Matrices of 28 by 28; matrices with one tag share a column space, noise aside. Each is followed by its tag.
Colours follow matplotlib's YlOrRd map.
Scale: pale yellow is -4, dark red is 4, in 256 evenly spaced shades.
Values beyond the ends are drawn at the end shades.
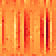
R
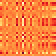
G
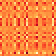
G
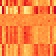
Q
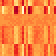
Q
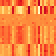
Q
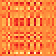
G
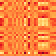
G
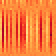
R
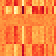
Q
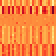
Q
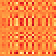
G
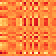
G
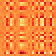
G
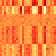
Q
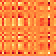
G
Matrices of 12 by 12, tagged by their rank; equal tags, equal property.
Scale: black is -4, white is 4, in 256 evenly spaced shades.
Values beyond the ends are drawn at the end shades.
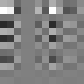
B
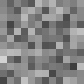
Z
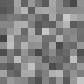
Z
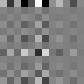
B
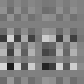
B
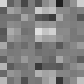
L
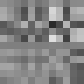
L
